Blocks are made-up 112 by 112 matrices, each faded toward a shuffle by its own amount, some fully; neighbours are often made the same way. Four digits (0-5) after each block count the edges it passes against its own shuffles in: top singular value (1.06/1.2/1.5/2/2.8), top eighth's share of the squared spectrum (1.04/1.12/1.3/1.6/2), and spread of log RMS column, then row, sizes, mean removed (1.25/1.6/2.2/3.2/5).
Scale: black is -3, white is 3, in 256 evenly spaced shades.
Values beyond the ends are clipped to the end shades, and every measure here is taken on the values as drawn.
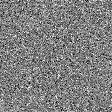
0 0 0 1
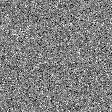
0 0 0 0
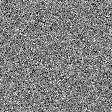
0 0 0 0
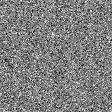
0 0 0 0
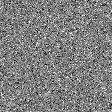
0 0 0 0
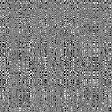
5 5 4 3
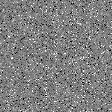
3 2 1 0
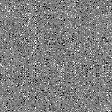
4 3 2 2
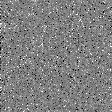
2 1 1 0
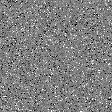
3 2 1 0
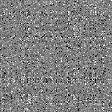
4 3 2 2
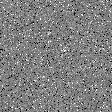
1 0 0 0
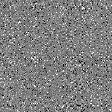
4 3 2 2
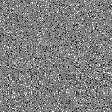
4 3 2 1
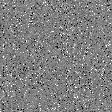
3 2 1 0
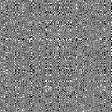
5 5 4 3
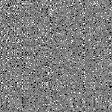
4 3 3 1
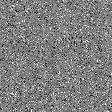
1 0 0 0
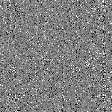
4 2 2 1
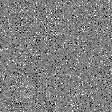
3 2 1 0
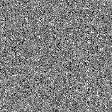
0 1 2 0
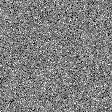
0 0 0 0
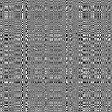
5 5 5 4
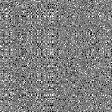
5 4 3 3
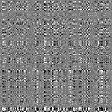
5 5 4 4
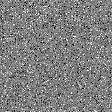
3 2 1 1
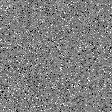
3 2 1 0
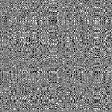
5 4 3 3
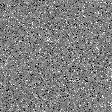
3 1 0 0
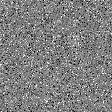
3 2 0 0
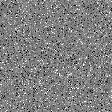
3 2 0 0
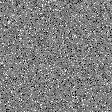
2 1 0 0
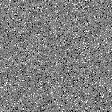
3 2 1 1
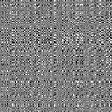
5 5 4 4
